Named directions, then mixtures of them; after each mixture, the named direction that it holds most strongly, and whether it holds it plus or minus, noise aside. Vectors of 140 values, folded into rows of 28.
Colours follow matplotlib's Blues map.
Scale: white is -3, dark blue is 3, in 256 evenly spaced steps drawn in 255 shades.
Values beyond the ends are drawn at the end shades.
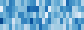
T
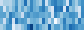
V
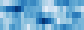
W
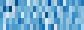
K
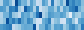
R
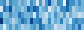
T, plus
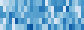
V, plus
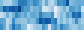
W, plus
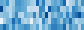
T, minus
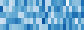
T, minus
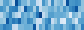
R, plus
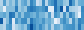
V, plus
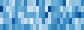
T, minus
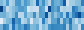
T, minus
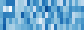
K, minus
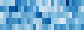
R, plus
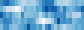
W, minus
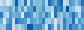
V, plus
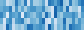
V, plus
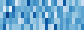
K, minus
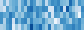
V, plus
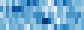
W, plus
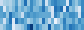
V, plus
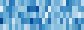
T, plus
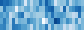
V, minus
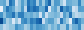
T, plus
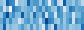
K, minus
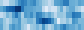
W, plus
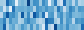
K, minus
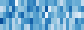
T, plus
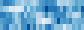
W, minus
